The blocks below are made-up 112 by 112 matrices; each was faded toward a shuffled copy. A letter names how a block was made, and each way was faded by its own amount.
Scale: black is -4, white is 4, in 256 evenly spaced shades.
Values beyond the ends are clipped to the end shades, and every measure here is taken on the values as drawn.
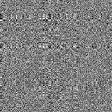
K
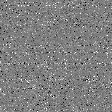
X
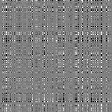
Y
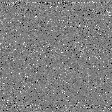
X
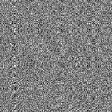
K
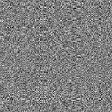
K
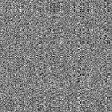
K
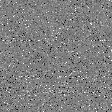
X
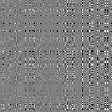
Y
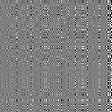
Y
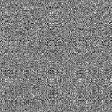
K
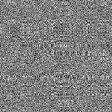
K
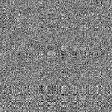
K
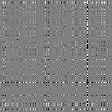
Y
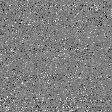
X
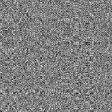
K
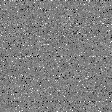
X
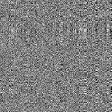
K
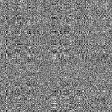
K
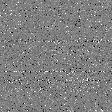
X
